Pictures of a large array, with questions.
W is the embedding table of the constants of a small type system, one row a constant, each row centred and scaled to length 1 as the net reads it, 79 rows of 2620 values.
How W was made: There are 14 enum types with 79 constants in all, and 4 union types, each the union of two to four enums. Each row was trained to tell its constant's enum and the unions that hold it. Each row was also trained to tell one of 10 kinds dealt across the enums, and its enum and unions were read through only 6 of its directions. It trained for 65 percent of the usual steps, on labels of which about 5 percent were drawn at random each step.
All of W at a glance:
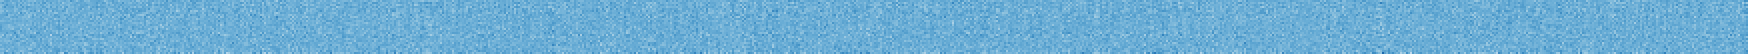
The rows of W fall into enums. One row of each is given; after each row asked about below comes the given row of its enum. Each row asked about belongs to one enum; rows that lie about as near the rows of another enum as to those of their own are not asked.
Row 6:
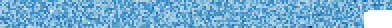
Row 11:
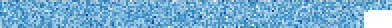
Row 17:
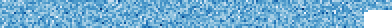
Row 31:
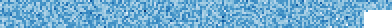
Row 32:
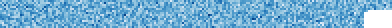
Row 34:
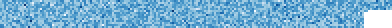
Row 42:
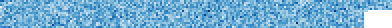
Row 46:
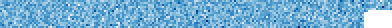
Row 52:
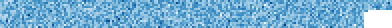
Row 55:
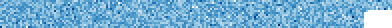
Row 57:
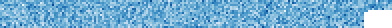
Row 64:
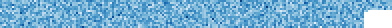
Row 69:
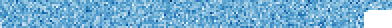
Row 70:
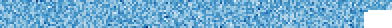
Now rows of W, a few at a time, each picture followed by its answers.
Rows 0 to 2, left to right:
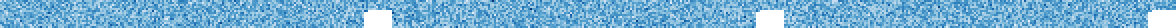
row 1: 11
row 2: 46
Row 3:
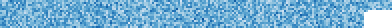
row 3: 42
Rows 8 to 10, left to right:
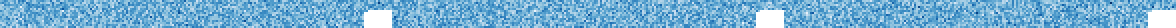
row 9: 42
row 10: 69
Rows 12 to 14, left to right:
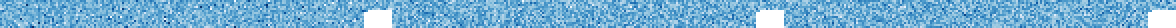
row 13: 31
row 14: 17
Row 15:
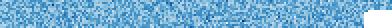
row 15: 6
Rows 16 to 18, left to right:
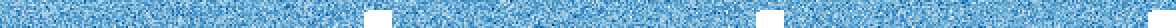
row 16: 17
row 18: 46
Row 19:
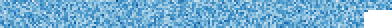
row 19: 52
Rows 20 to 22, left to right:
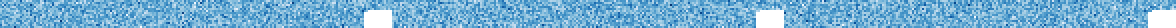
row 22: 46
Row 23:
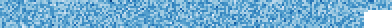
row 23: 11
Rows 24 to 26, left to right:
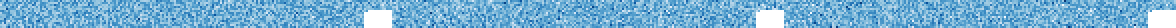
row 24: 6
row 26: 6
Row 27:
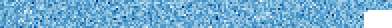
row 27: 42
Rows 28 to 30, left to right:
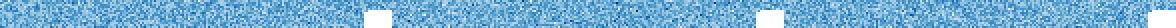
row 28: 70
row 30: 6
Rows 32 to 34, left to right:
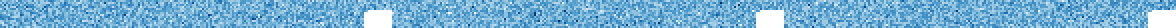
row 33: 34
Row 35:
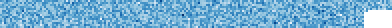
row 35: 17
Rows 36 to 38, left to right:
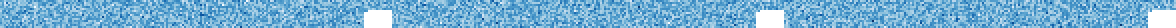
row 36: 17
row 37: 34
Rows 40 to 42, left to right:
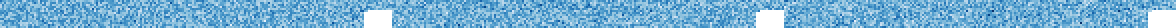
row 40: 69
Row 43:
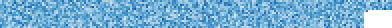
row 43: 34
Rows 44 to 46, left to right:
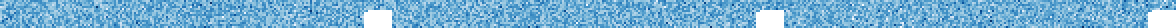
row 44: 6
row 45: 34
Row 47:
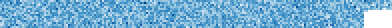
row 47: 69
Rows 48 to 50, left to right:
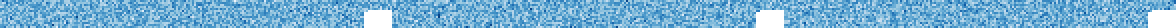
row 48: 34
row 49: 34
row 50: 70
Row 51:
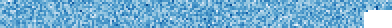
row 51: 6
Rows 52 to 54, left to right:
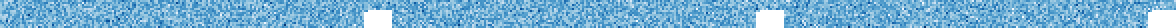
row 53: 55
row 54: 42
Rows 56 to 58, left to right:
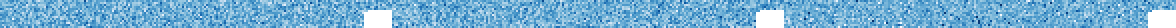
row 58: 46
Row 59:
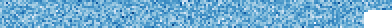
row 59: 17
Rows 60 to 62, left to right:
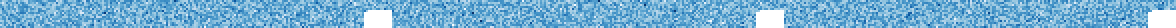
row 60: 55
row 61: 11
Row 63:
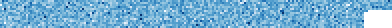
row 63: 46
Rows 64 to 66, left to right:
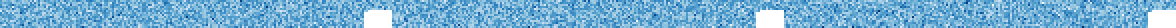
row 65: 70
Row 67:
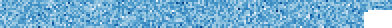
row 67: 46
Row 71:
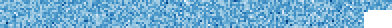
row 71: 70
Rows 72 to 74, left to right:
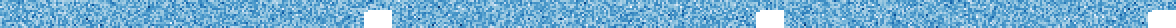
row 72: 11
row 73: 31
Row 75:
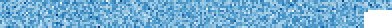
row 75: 17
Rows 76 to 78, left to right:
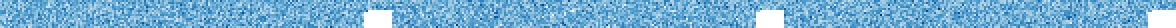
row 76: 52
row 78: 31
